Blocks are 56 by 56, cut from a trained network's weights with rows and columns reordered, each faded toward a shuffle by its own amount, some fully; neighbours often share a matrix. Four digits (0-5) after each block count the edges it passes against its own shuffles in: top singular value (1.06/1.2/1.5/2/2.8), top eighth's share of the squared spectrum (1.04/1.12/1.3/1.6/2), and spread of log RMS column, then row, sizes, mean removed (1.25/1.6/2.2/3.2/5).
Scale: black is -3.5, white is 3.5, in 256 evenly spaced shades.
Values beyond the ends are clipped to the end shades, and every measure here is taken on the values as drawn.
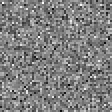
0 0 0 0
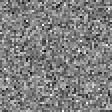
0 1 0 0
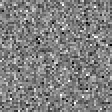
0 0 0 0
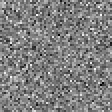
1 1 0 0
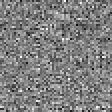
2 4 1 2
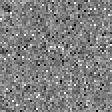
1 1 0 0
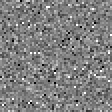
0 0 0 0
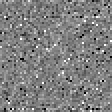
2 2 0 1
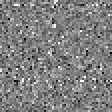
2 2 0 1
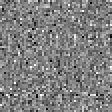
3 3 1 1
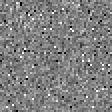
1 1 0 0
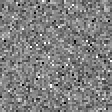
0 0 0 0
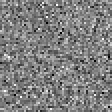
1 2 0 0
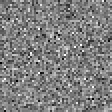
0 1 0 0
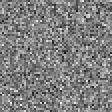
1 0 0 0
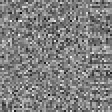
3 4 1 1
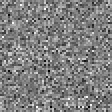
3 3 1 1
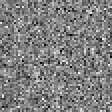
2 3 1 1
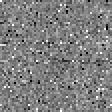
1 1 0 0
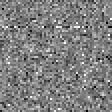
2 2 0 1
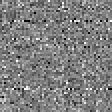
3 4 0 2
